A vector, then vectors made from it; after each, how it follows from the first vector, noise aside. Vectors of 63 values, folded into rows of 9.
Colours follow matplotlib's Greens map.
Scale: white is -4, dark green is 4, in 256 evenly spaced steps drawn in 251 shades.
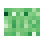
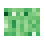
copied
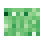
copied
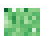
wrapped around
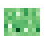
wrapped around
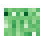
copied
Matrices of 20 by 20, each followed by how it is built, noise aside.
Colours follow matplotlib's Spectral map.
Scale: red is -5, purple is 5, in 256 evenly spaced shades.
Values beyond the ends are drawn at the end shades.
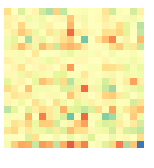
low rank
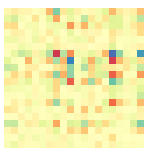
low rank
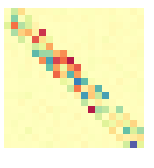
banded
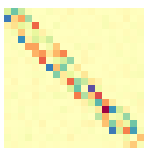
banded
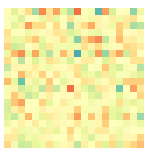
low rank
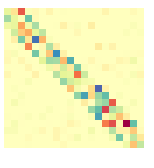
banded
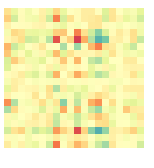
low rank
